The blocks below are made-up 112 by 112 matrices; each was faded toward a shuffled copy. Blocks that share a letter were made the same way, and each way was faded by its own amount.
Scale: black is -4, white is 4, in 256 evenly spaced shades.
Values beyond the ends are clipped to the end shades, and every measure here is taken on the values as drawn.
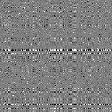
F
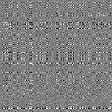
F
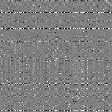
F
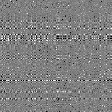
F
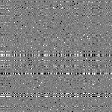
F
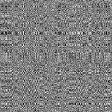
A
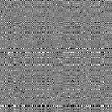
F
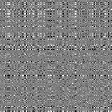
F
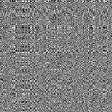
A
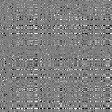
F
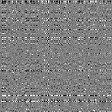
F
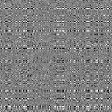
F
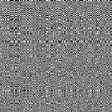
F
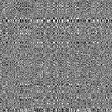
A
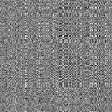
A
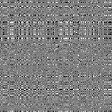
F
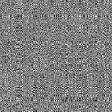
A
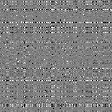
F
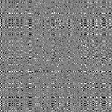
F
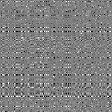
F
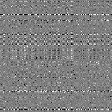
F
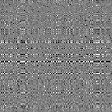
F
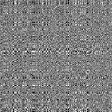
A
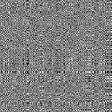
A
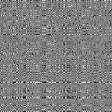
F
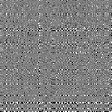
F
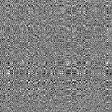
A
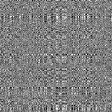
A
